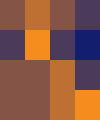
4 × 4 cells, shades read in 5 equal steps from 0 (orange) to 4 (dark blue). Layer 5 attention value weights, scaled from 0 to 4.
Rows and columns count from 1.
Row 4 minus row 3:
0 0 0 -3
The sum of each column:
9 5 7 10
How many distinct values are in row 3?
3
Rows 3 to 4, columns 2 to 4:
2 1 3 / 2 1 0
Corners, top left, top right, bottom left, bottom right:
2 3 2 0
